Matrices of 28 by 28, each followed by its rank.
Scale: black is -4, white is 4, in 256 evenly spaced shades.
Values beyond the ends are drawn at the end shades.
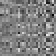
three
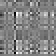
two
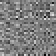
five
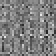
five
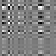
one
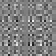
two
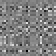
three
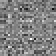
five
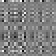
two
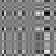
one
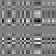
one
